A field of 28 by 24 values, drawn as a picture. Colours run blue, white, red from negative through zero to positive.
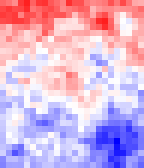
Average level on the scale: 50%. Slope: up to the top. Odd rows or columns: none. Grain: blotchy.
